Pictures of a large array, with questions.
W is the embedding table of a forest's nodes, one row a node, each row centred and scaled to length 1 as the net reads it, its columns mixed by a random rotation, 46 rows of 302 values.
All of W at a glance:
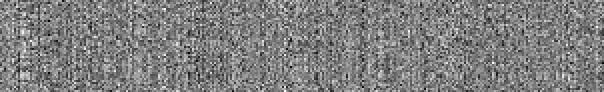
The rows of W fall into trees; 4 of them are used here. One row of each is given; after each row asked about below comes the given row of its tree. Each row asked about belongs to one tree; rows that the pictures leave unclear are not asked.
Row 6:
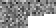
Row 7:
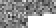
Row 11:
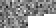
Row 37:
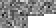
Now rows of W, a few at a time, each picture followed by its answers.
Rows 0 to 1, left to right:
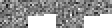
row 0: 11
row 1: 37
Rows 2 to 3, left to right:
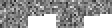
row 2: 6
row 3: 6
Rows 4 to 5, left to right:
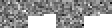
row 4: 11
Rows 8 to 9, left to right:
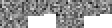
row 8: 7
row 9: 11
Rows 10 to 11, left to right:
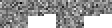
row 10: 37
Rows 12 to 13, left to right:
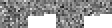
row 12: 6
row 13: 11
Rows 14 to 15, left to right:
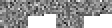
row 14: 6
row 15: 37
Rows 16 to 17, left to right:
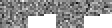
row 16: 37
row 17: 37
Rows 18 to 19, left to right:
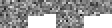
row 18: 11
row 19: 11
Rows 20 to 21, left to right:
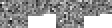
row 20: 7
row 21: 7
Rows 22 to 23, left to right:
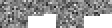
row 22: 7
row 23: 37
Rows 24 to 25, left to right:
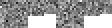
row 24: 6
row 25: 7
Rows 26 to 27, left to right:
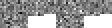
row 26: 37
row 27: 11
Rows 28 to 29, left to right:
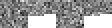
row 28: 37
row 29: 11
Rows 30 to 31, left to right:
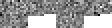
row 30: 11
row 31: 37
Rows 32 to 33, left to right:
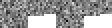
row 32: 6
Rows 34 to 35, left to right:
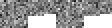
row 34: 11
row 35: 11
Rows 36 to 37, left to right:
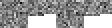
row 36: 37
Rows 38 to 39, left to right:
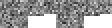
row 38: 37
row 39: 37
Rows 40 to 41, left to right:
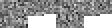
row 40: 11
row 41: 37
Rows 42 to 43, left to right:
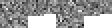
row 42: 7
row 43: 11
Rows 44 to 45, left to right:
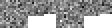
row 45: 7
